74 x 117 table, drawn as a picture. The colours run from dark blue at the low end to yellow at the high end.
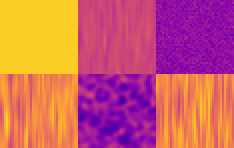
The table splits into 2 rows of 3 panels. Panel 1,1: very high, flat. Panel 1,2: middling, streaked downward, faint in contrast. Panel 1,3: low, fine-grained, faint in contrast. Panel 2,1: high, streaked downward. Panel 2,2: low, blotchy. Panel 2,3: high, streaked downward.
